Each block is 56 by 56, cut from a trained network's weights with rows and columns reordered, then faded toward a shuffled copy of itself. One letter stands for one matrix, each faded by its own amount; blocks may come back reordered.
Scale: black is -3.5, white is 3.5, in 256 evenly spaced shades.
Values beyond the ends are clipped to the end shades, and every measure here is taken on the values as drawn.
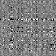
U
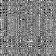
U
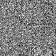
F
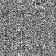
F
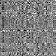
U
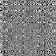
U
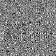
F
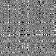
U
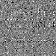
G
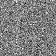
F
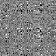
G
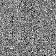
F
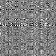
U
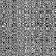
U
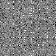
G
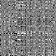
U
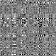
U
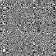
G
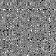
G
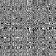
U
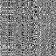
U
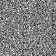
F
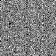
F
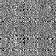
U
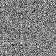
F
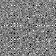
G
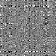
U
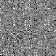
G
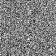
F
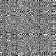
U
